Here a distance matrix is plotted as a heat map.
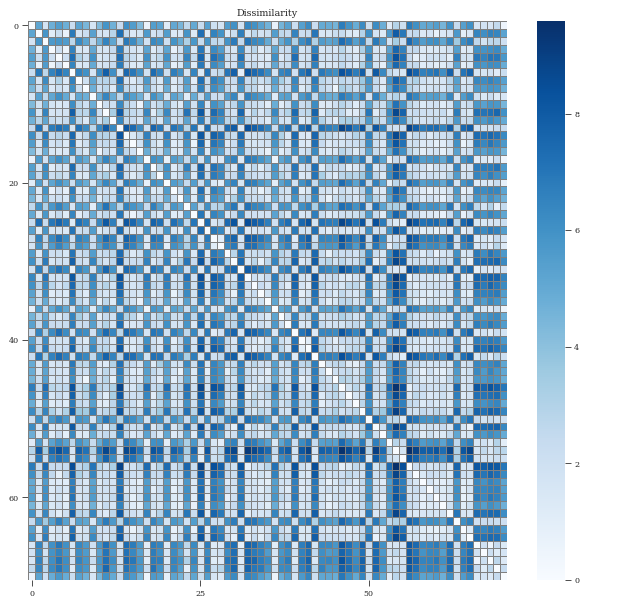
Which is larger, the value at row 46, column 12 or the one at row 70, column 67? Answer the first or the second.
the first
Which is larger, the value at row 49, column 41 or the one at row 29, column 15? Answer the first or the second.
the first
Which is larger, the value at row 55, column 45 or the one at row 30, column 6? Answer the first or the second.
the second
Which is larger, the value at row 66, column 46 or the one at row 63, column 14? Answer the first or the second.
the first
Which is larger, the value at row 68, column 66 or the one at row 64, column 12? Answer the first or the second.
the second
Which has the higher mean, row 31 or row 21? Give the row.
31
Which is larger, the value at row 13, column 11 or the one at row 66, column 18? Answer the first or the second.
the first
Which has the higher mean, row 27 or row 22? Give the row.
27
